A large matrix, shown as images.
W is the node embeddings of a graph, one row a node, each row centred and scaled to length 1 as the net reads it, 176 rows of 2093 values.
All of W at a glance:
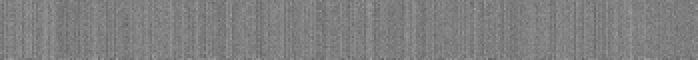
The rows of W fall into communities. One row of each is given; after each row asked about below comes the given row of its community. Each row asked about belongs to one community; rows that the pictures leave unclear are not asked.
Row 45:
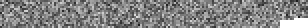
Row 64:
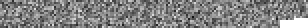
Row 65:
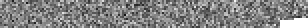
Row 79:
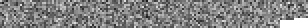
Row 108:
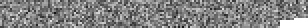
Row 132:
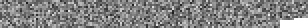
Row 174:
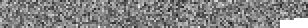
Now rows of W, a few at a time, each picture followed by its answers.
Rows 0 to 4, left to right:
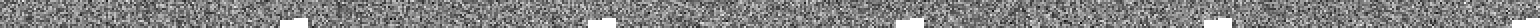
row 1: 79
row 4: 79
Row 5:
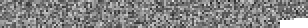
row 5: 132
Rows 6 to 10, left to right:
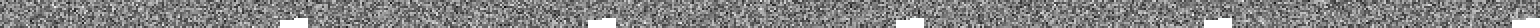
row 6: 108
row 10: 45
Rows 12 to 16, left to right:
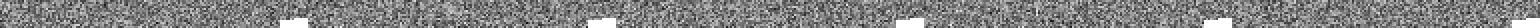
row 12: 108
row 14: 132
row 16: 108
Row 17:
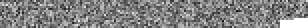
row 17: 174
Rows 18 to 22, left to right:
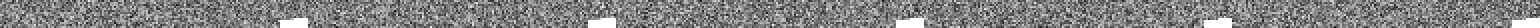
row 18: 108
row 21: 79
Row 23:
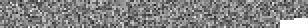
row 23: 65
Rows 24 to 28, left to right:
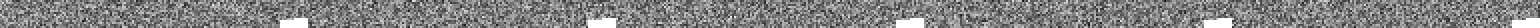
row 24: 65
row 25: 45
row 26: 45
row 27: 174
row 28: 45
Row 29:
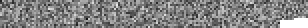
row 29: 64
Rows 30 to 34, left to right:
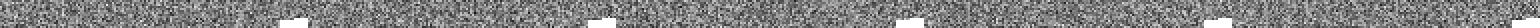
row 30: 45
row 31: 79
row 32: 64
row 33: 79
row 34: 64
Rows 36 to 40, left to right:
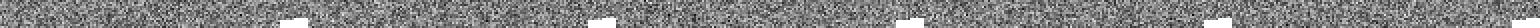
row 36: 174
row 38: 79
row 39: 65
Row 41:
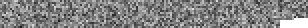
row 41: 108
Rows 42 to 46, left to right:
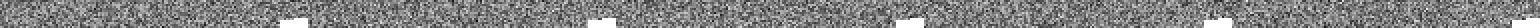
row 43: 45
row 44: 65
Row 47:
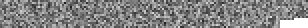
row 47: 79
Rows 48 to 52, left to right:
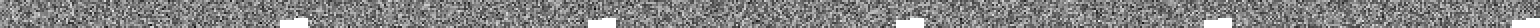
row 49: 132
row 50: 79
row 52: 45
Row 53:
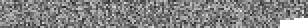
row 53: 45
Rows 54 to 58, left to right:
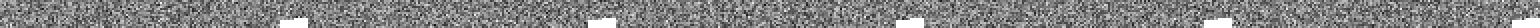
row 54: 65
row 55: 108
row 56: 64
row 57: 132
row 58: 174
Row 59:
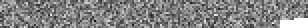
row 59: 45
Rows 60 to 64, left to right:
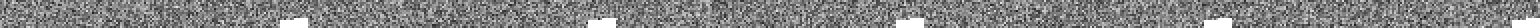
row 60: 132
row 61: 45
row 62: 45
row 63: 174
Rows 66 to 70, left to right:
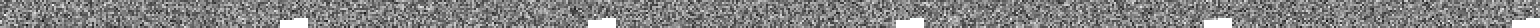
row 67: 65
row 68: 79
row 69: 174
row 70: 79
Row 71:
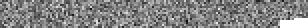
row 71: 108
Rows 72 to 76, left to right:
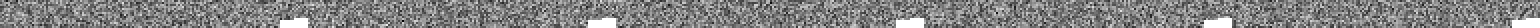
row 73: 174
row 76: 108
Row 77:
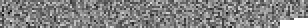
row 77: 45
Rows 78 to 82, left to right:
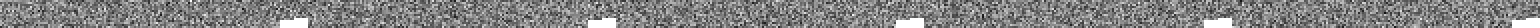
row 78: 45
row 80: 45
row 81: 132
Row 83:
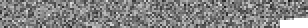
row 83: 132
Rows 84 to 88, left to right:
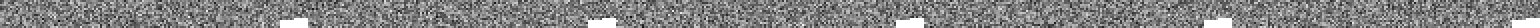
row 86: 65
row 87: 64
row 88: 132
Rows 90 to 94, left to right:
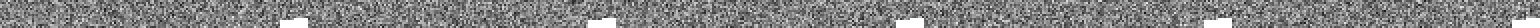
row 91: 64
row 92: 65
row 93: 174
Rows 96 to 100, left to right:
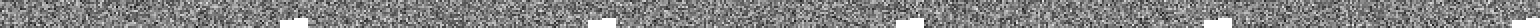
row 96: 65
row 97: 174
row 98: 174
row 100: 79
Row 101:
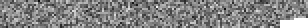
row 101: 64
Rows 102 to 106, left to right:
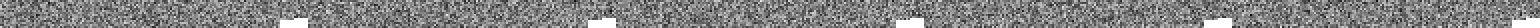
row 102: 174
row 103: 79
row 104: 79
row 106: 45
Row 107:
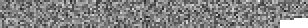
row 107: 45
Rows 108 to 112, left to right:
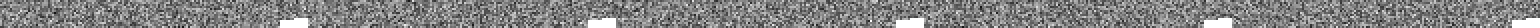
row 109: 45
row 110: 132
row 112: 174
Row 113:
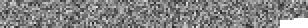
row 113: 174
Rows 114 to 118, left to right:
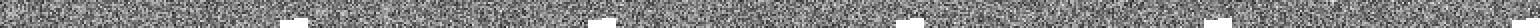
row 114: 108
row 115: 64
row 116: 174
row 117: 132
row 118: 65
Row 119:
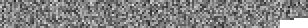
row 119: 45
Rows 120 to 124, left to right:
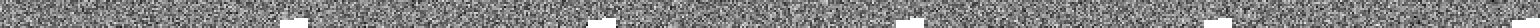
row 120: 45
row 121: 108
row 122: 79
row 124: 64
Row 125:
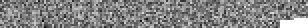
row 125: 64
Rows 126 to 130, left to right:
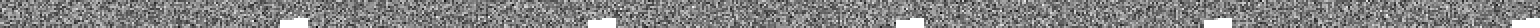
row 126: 64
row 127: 174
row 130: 65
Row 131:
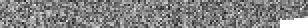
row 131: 132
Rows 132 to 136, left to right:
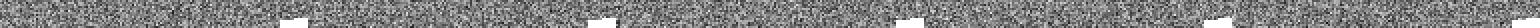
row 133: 108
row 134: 108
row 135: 64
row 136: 174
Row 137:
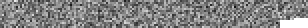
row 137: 108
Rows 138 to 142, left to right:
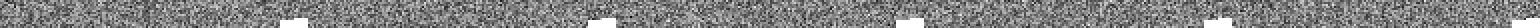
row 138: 64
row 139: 64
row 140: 64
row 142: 65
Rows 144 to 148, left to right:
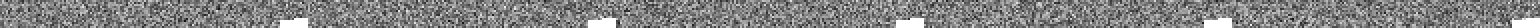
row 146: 79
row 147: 45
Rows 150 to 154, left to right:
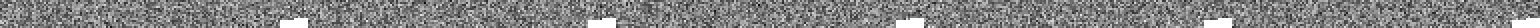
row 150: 64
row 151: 65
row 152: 79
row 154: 108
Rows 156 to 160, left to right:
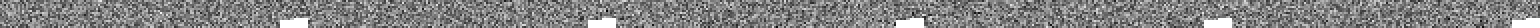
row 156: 108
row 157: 79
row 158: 108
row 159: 65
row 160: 174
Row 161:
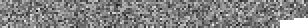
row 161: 65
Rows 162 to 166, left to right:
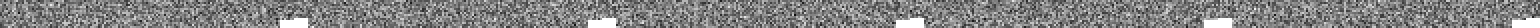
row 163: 45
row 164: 174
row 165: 45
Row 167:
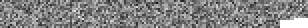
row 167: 64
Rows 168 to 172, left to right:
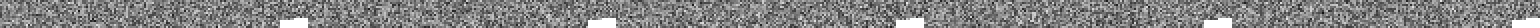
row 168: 132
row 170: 132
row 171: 64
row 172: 64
